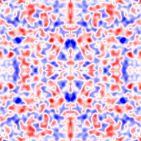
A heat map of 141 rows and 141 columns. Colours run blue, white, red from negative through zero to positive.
There is no seam. There are no regular stripes. It mirrors both left to right and top to bottom. The values follow a bell shape. On average the colour sits 50% of the way up the scale.
